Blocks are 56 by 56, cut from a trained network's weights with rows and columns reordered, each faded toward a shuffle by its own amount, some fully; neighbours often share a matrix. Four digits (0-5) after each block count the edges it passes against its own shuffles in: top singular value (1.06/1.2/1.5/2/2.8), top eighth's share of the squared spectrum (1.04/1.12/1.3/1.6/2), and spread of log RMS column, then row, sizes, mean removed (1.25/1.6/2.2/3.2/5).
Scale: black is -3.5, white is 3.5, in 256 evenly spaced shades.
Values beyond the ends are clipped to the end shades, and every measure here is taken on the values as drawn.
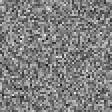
0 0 0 0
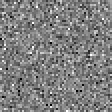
0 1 1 0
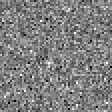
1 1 0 0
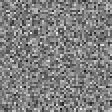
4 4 1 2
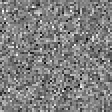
3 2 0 1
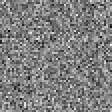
2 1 0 0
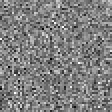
3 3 1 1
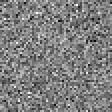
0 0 0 0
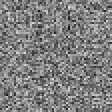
4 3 1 2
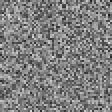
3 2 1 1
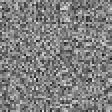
4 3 1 1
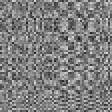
5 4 3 2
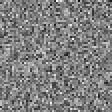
3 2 0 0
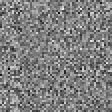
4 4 1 2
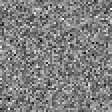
2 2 0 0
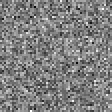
2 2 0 1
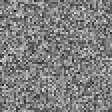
2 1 0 0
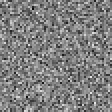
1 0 0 0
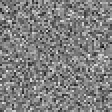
1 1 0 0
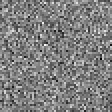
2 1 0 0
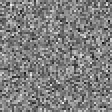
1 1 0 0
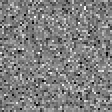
2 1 0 0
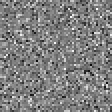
2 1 0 0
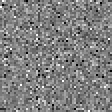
3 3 1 1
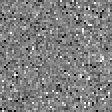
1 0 0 0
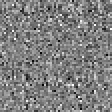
3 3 1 2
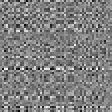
5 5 3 3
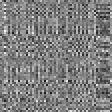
5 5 3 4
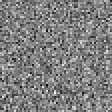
2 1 0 0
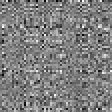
4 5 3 3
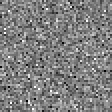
1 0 0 0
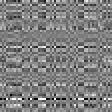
5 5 3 4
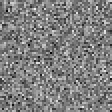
0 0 0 0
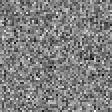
2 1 0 0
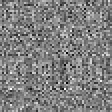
4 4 1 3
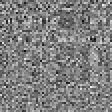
4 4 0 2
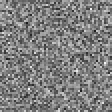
0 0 0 0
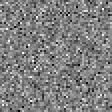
2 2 0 0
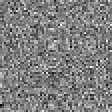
4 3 1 2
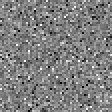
1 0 0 0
